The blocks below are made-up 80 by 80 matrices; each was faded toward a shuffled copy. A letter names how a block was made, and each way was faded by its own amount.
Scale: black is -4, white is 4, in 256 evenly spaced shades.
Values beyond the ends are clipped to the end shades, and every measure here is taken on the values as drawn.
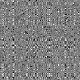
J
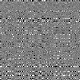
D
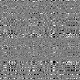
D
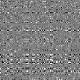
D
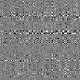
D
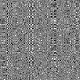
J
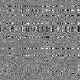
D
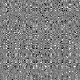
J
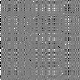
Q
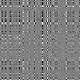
Q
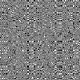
J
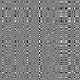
Q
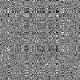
J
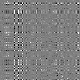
Q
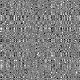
J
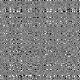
D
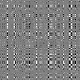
Q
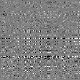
D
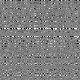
D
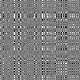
Q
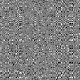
J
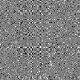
J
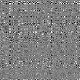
D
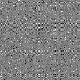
J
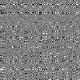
D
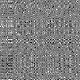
J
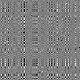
Q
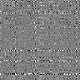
D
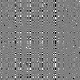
Q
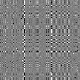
Q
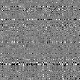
D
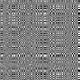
Q
